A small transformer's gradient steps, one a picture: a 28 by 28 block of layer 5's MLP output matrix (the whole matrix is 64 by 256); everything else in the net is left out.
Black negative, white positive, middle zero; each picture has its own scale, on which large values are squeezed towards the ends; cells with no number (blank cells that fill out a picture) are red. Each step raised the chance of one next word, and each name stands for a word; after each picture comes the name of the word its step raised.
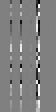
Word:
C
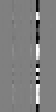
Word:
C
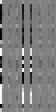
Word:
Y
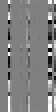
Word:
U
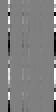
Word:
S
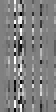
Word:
S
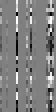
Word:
S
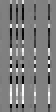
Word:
Y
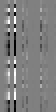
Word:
S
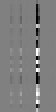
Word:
Y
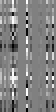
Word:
S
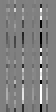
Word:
C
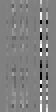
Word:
U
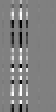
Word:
C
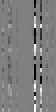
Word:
Y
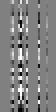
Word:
C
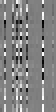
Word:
U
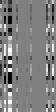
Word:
Y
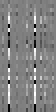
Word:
C
